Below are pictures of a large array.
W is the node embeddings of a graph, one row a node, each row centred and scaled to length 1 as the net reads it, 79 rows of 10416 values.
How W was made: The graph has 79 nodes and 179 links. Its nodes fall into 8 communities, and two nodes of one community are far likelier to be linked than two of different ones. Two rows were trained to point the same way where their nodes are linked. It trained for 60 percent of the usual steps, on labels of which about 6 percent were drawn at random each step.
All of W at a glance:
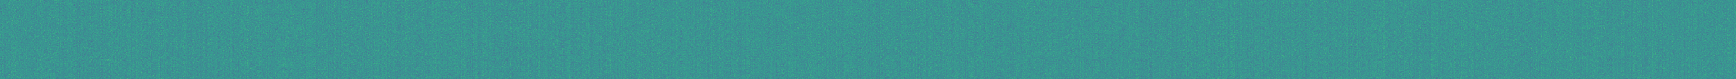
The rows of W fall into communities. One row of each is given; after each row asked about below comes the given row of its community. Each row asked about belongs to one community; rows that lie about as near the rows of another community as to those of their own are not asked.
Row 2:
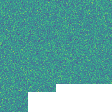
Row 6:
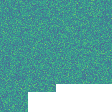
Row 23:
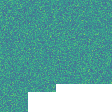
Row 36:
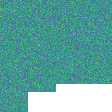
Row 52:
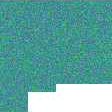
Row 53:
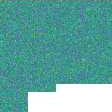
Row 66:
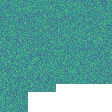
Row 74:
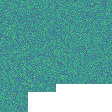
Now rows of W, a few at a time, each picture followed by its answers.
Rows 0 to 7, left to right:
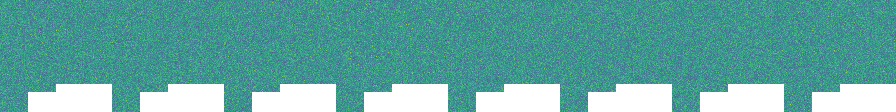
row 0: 52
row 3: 52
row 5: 2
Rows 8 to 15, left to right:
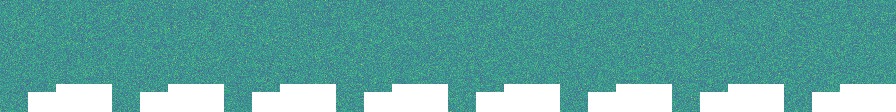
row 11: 66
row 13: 53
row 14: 66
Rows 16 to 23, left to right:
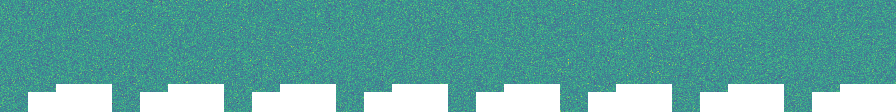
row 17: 53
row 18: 23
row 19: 6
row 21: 52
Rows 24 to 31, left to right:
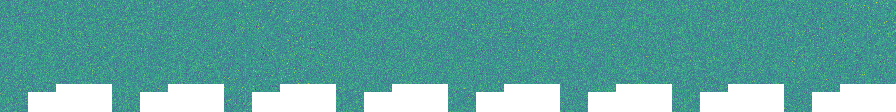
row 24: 66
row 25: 36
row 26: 6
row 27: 66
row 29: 53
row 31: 23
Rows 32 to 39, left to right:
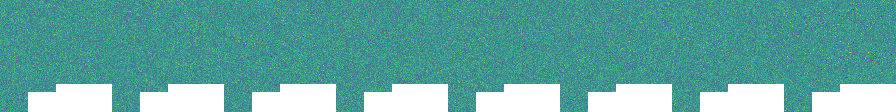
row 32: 52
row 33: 53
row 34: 74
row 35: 53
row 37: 23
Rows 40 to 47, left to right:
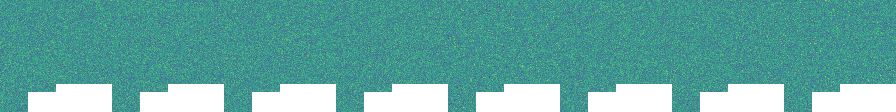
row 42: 23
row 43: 52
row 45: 52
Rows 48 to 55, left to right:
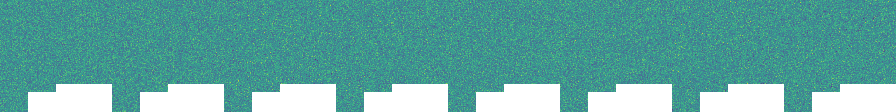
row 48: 23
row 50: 2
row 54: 23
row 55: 6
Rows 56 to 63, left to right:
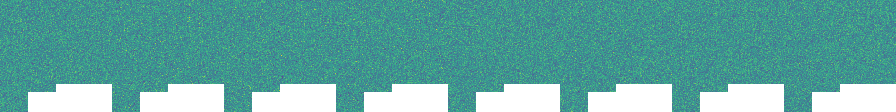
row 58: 66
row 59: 52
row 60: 6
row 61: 2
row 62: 53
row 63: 2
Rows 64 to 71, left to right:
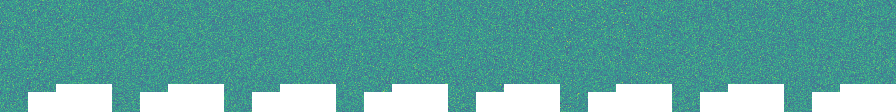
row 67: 53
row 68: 36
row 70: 66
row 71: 23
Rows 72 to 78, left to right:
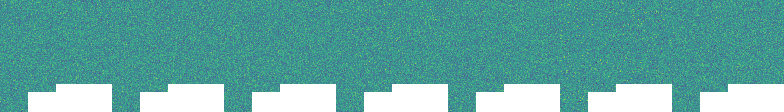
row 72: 66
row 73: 36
